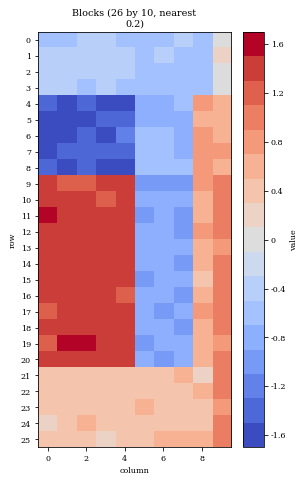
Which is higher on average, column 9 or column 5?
column 9
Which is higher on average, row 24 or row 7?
row 24
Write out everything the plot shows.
Title: Blocks (26 by 10, nearest 0.2)
x-axis: column, ticks 0 2 4 6 8
y-axis: row, ticks 0 1 2 3 4 5 6 7 8 9 10 11 12 13 14 15 16 17 18 19 20 21 22 23 24 25 (0 at the top)
Colour bar: value, ticks -1.6 -1.2 -0.8 -0.4 0 0.4 0.8 1.2 1.6
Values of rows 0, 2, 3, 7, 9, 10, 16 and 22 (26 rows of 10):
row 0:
-0.6 -0.6 -0.4 -0.4 -0.6 -0.6 -0.6 -0.4 -0.6 0
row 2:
-0.4 -0.4 -0.4 -0.4 -0.4 -0.6 -0.6 -0.6 -0.6 0
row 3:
-0.4 -0.4 -0.6 -0.4 -0.6 -0.6 -0.6 -0.6 -0.6 0
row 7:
-1.6 -1.4 -1.4 -1.4 -1.4 -0.6 -0.6 -0.8 0.8 0.8
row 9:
1.4 1.2 1.2 1.4 1.4 -1 -1 -1 0.8 1
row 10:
1.4 1.4 1.4 1.2 1.4 -0.8 -0.8 -0.8 0.6 1
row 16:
1.4 1.4 1.4 1.4 1.2 -0.8 -0.8 -1 0.6 1
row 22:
0.4 0.4 0.4 0.4 0.4 0.4 0.4 0.4 0.6 1
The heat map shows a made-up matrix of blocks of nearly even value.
